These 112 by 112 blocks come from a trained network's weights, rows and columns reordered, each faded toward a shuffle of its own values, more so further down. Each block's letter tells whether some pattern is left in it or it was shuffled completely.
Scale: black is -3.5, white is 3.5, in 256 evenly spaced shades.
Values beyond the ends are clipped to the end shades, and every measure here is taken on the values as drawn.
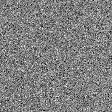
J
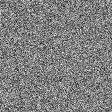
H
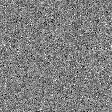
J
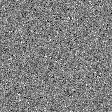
H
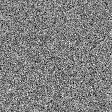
H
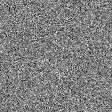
H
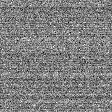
J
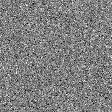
H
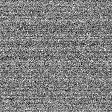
J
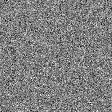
H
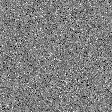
H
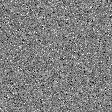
H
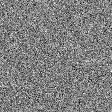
H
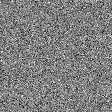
H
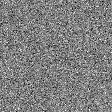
H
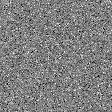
H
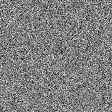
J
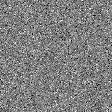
J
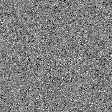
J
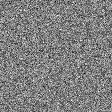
H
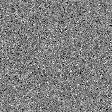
J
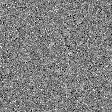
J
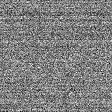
J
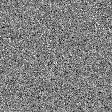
H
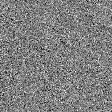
J
